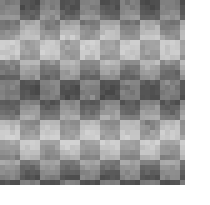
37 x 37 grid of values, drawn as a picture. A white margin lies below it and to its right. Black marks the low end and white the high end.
There is no overall slope. Stripes running across repeat 2 times from top to bottom. There is no seam.
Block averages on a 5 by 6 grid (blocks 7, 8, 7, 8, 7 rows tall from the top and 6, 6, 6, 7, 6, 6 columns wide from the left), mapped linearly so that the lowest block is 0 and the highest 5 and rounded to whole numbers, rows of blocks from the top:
2 2 2 2 2 2 | 5 5 5 5 5 5 | 0 0 0 0 0 0 | 5 5 5 5 5 5 | 2 2 2 2 2 2
